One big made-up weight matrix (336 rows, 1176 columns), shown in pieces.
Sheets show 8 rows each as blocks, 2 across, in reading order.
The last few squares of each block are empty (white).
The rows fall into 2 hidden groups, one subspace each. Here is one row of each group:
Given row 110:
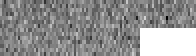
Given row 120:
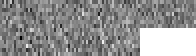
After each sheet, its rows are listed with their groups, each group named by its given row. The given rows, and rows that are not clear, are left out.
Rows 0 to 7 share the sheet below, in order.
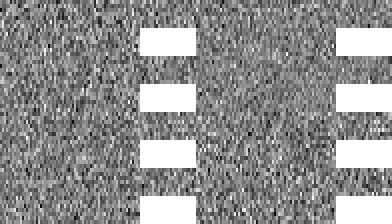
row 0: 110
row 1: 110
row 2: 110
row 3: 110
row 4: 110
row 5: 110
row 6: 120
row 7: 120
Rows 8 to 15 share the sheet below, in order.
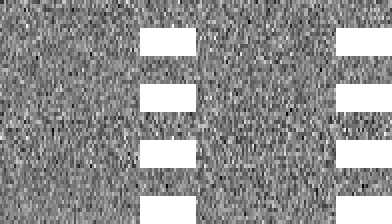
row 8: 110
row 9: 110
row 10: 120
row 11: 120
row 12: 110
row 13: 120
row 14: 110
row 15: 110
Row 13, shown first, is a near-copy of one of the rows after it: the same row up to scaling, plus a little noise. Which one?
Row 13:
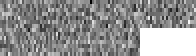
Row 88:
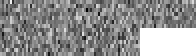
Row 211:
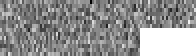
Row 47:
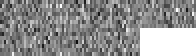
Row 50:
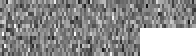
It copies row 211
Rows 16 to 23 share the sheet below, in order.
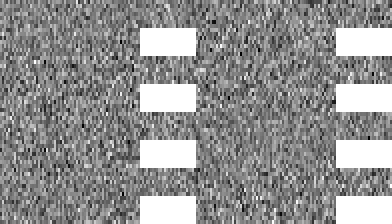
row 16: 120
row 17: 110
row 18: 110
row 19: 120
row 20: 120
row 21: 110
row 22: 120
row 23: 120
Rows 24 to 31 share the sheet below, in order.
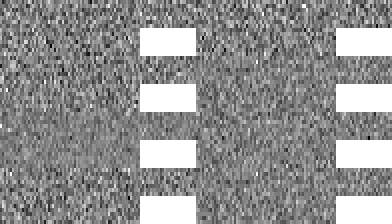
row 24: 120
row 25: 120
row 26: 110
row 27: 120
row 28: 110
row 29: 110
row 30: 120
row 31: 120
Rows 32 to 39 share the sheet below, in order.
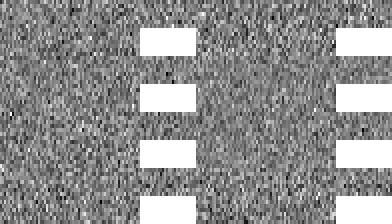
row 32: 110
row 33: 120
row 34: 110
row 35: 120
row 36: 120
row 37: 110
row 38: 120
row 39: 120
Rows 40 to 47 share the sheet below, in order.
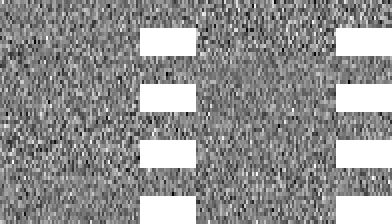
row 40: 120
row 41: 120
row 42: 110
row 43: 120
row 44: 120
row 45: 120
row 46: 110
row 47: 120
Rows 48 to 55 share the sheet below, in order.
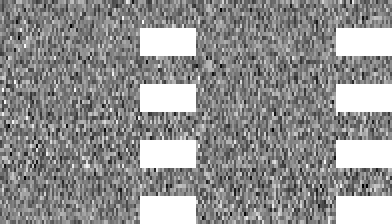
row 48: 110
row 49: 110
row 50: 120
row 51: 110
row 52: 120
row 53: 120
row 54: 110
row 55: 110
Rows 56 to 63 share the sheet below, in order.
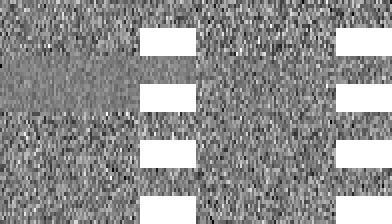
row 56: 110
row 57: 110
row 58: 120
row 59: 120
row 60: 110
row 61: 110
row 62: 110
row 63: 110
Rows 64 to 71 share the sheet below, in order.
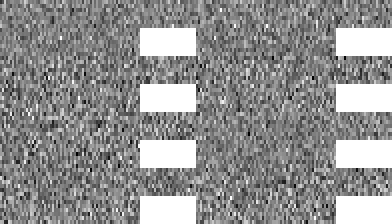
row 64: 110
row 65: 110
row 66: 120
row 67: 120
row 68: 120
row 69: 110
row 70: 120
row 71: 120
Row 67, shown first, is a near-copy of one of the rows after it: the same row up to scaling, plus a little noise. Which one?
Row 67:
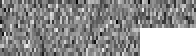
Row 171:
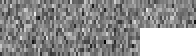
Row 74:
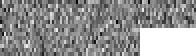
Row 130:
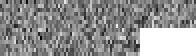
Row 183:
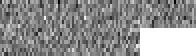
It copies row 74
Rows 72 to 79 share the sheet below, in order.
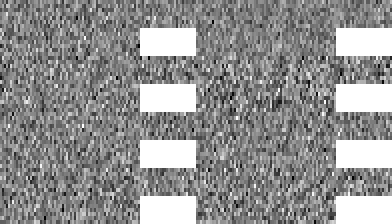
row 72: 120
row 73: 110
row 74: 120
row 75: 110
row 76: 120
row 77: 110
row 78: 110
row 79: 120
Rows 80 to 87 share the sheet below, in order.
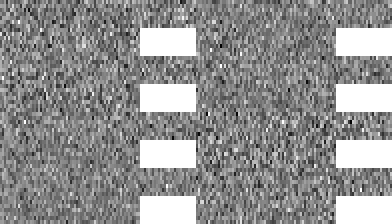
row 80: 110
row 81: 110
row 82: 120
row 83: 110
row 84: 110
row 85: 120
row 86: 110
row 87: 110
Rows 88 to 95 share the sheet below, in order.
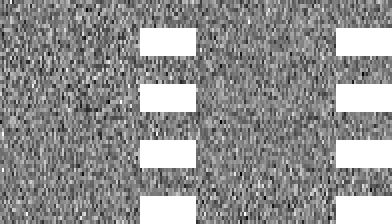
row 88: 120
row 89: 110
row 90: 120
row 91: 110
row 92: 110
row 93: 110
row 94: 120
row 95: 110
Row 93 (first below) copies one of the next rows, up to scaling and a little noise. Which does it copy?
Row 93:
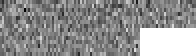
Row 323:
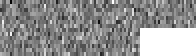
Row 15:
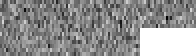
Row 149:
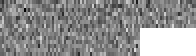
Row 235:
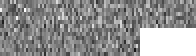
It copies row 149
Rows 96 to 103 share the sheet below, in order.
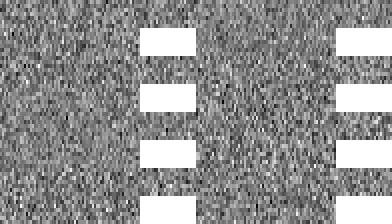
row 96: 110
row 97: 110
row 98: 110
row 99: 120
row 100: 110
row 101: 120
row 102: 120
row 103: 120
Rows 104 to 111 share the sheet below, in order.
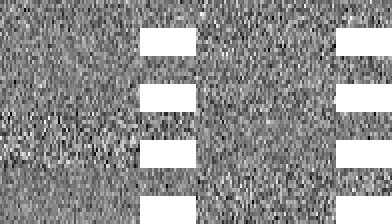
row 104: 110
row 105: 120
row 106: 120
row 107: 120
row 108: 120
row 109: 110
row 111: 120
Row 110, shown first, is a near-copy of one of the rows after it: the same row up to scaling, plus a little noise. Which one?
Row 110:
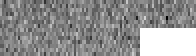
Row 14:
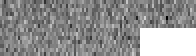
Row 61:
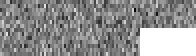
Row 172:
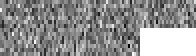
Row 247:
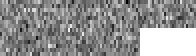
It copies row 14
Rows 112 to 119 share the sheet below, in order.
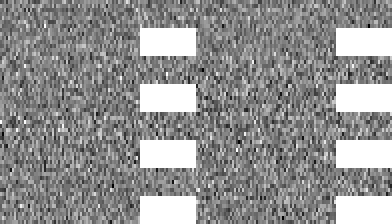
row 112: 110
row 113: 110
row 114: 110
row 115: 120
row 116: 110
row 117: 120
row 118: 120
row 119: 120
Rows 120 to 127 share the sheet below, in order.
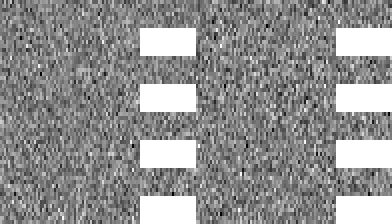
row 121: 110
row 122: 120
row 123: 120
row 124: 120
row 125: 120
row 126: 110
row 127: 110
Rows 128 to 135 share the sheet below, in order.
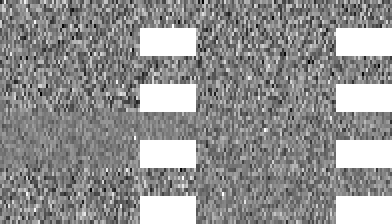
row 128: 110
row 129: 120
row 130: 120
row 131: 110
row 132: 120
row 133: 120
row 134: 110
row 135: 110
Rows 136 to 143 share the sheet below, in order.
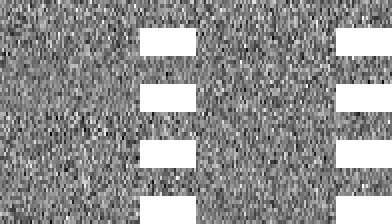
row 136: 120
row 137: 110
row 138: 110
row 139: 110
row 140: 120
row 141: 120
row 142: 120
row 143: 110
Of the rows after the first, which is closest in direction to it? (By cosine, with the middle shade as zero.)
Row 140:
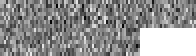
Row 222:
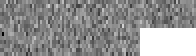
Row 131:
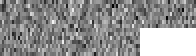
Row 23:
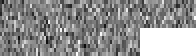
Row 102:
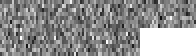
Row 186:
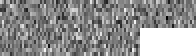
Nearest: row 102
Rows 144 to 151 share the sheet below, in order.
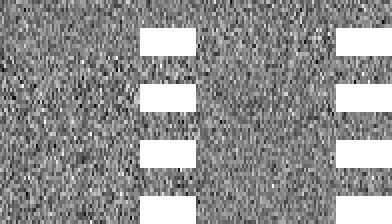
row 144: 110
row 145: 120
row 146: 120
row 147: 110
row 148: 110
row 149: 110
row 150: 110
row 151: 120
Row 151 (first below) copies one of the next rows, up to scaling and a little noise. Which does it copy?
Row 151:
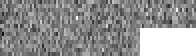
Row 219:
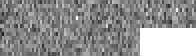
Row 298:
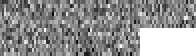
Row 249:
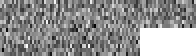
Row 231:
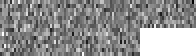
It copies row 219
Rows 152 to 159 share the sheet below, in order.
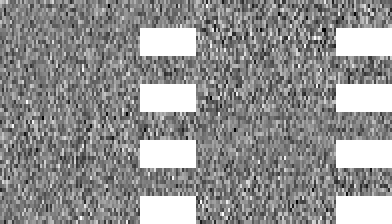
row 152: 120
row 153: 120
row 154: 120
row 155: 120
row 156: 110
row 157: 120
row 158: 120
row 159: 120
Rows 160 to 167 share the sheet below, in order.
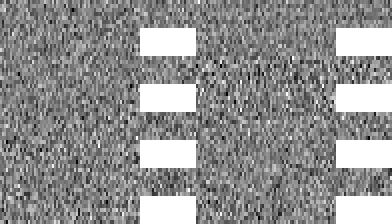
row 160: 110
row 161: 120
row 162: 120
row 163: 110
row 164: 120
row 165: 110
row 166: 120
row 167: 110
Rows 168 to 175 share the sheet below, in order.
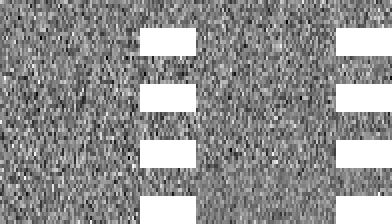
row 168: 120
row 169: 110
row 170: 110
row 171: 120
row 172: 110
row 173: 120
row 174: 110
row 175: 110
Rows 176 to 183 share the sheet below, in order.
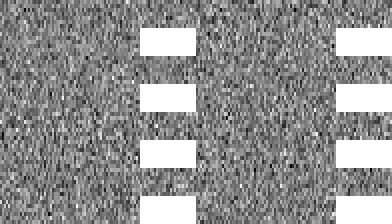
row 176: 110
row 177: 110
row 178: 110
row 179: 120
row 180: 110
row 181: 120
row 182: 110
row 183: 120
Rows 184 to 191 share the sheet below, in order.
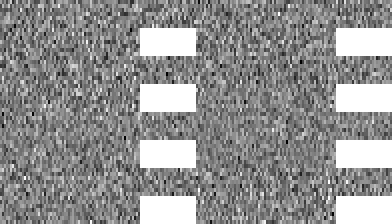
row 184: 120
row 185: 120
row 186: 110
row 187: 110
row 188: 120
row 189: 120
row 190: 110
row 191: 110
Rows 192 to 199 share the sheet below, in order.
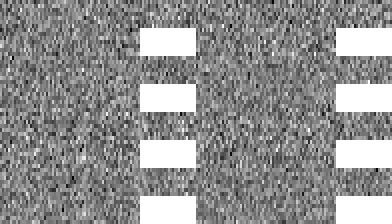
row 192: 120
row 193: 120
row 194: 120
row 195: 110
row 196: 110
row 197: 110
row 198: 110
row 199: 120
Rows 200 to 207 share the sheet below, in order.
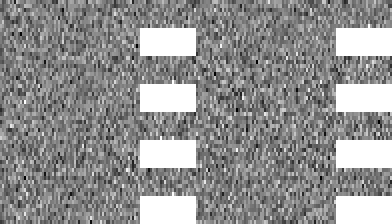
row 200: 110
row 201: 110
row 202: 110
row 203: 120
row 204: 110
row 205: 120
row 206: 110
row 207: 120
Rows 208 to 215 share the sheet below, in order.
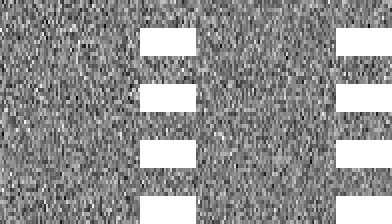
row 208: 120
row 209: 110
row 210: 120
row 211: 120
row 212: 110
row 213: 110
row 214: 120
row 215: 120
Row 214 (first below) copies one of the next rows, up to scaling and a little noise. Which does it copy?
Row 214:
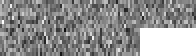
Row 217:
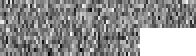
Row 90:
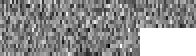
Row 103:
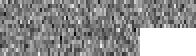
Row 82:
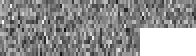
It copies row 82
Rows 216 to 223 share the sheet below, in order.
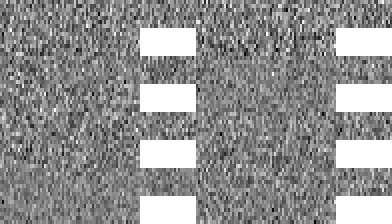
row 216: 120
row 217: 120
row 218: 120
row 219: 120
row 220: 110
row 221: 110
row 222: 120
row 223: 120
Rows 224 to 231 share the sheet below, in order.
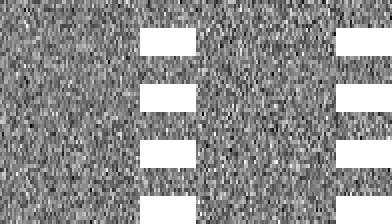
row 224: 110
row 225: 110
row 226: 110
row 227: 120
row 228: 110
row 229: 120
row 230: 110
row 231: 120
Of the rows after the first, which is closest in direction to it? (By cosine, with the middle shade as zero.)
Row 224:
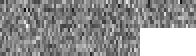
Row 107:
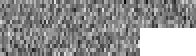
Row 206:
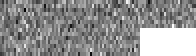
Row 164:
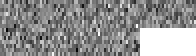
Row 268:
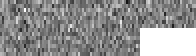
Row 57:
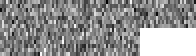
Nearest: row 206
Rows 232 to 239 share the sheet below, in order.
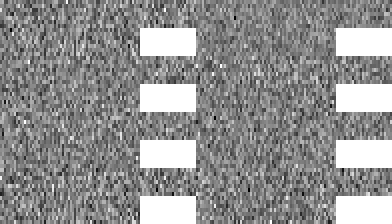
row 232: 110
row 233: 110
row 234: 120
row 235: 110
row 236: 110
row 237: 110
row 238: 110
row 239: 110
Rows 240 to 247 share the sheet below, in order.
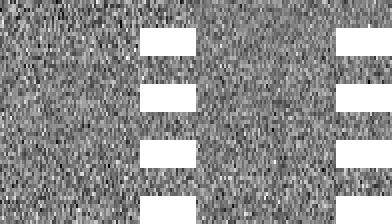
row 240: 110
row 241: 110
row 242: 110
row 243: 110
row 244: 120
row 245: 120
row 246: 120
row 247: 110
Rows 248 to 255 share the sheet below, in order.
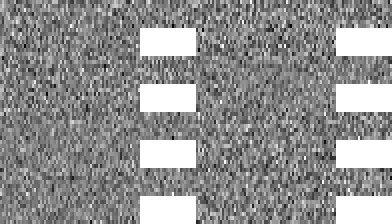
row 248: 110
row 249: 120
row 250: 120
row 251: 110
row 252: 110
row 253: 120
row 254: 110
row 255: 120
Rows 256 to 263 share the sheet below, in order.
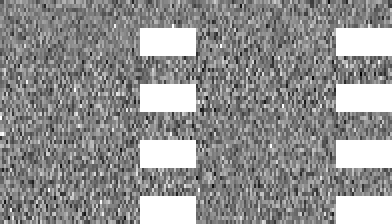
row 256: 110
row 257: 110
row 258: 120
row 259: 120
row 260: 120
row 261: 120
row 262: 120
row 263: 110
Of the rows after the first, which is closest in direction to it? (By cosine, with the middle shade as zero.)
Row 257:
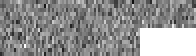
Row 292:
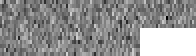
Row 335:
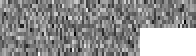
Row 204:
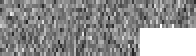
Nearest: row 204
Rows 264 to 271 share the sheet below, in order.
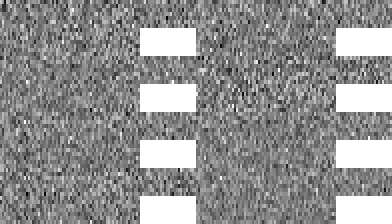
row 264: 110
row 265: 110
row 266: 110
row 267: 120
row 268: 110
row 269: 110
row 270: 110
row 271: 110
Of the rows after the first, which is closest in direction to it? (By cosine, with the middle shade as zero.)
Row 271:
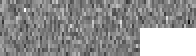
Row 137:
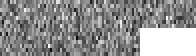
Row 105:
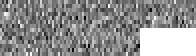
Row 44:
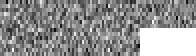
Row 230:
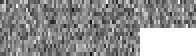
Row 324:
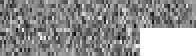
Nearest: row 137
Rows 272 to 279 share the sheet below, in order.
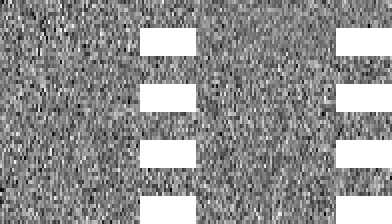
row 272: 120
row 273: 110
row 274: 120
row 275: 120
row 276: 110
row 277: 110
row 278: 120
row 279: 110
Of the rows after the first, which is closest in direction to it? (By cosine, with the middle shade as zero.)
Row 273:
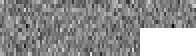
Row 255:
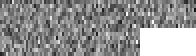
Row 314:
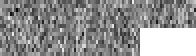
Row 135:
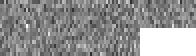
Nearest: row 314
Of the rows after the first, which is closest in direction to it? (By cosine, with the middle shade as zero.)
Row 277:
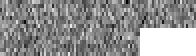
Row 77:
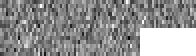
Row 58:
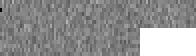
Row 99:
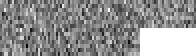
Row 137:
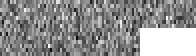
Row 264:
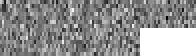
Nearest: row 264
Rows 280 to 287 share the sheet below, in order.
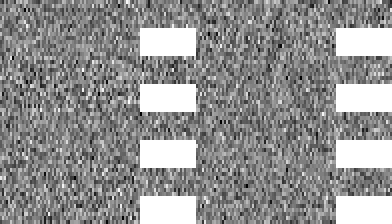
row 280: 110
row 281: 110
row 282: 120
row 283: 110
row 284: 120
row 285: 110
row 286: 110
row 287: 120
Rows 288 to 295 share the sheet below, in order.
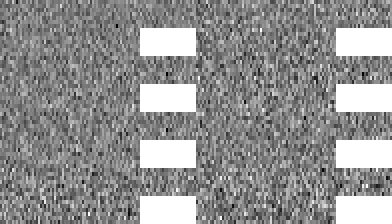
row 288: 120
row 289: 120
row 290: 110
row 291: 110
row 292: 110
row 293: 120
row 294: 120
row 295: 110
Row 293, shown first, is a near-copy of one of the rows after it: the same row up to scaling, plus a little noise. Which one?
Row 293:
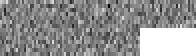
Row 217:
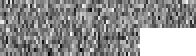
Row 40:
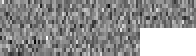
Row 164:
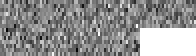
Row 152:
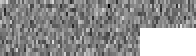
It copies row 152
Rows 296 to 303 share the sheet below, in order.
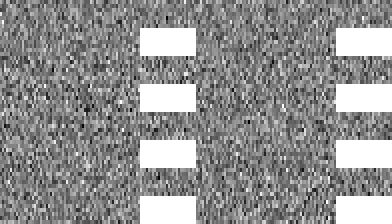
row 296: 110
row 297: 110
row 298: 120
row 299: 120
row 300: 120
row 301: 120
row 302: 120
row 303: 110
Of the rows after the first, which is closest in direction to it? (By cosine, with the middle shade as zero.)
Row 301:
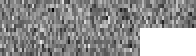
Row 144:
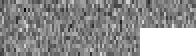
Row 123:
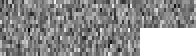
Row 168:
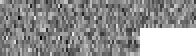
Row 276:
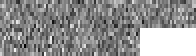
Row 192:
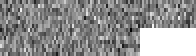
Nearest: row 192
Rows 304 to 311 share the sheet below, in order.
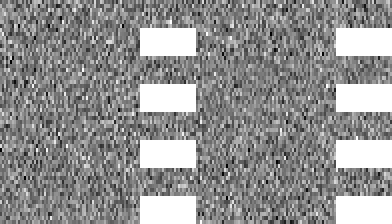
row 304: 120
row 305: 120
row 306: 120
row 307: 120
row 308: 120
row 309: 120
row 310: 110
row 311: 120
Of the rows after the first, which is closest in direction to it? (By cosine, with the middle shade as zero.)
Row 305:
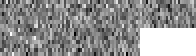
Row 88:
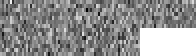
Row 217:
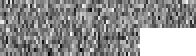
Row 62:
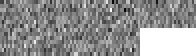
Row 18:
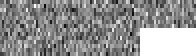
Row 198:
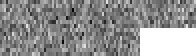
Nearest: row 217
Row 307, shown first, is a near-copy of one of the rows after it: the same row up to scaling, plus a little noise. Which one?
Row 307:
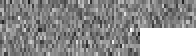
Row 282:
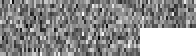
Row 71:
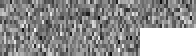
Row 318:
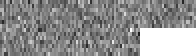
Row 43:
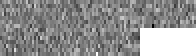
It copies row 318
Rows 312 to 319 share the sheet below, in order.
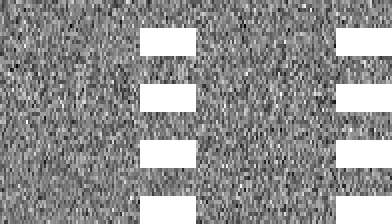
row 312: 110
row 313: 120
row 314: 110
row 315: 120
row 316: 110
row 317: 120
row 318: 120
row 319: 120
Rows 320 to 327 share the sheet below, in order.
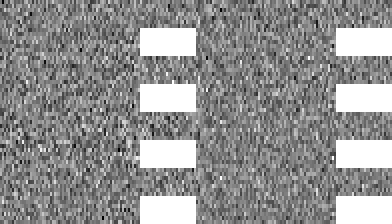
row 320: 120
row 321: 110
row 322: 110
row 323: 110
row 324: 120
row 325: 110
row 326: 120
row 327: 110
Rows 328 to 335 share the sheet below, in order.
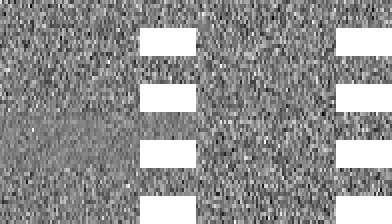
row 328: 120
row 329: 120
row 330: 120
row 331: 110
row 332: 110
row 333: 110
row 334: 120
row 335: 120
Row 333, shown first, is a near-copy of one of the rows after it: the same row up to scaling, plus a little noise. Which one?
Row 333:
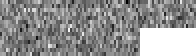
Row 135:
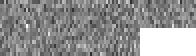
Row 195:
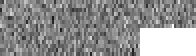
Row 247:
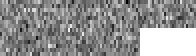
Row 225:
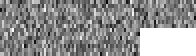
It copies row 247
